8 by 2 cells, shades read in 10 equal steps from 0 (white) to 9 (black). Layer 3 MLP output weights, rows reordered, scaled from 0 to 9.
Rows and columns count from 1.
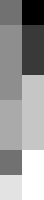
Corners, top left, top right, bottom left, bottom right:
5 9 1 0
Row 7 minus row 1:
0 -9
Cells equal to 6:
0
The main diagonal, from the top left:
5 7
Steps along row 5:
down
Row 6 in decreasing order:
3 2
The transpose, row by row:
5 4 4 4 3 3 5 1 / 9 7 7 2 2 2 0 0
